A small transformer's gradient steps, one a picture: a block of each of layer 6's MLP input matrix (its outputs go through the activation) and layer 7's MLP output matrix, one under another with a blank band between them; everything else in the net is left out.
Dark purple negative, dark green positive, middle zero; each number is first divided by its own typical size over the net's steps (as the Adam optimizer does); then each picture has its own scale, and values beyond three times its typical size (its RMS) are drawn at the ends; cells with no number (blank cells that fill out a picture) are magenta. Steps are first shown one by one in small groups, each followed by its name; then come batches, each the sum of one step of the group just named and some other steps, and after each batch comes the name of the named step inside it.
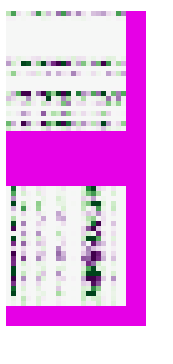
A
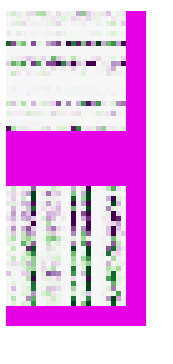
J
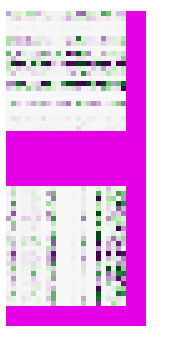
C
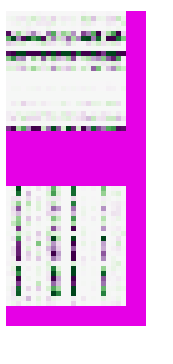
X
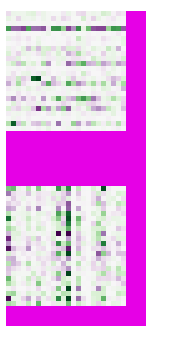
C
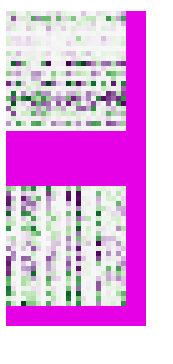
C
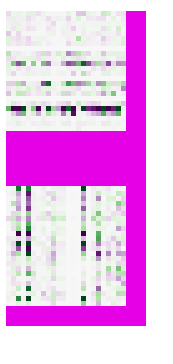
C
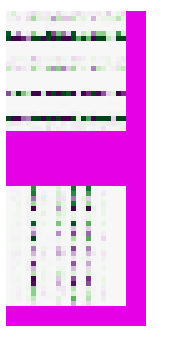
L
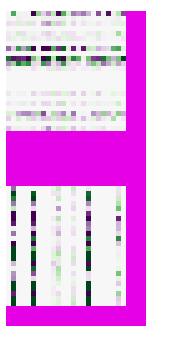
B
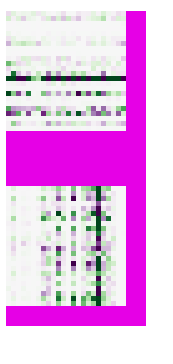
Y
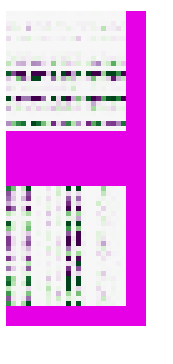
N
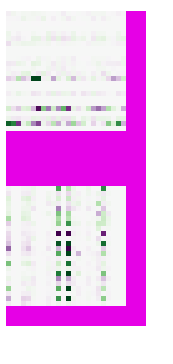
L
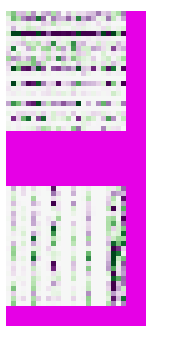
B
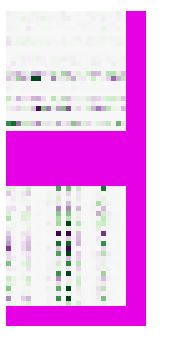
N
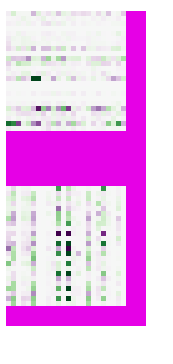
B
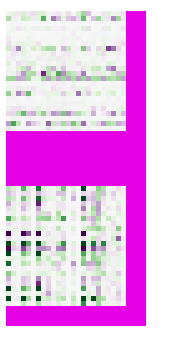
Y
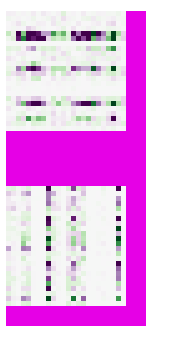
N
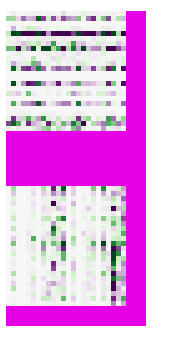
L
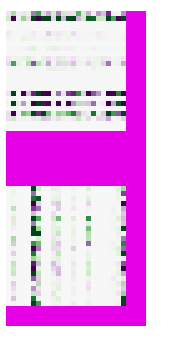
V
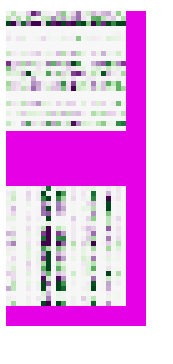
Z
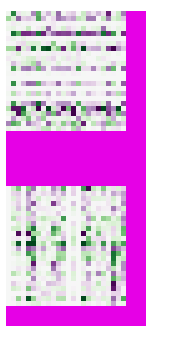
V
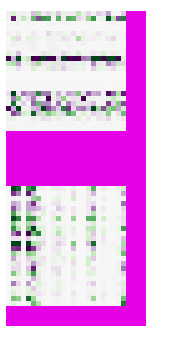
V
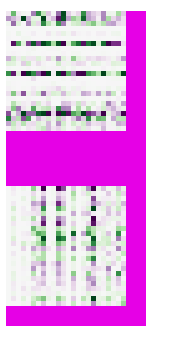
V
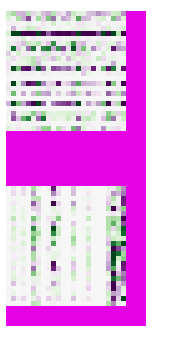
V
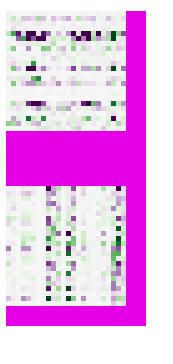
Z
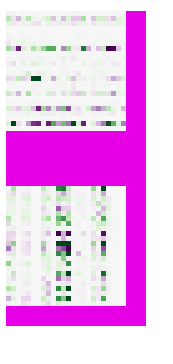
Z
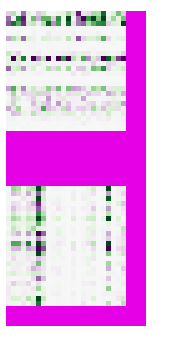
V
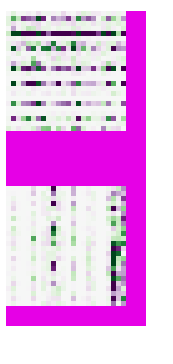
Z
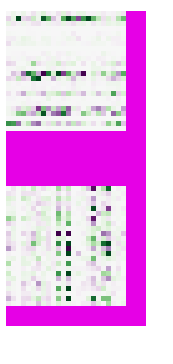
Z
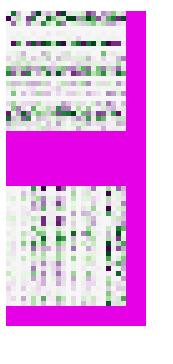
V
